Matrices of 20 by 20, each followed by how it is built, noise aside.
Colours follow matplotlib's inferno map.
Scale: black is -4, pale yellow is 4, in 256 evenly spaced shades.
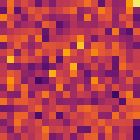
noise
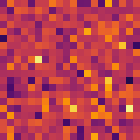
noise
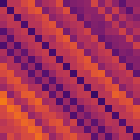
Toeplitz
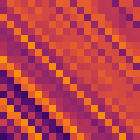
Toeplitz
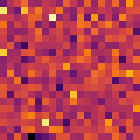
noise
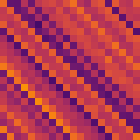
Toeplitz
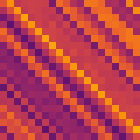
Toeplitz
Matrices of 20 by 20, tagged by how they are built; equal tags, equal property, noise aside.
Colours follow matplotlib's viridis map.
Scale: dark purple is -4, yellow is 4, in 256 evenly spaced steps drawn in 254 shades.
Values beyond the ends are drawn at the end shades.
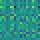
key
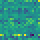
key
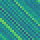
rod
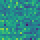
key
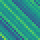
rod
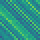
rod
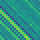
rod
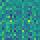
key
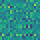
key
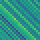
rod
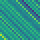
rod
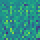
key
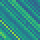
rod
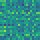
key
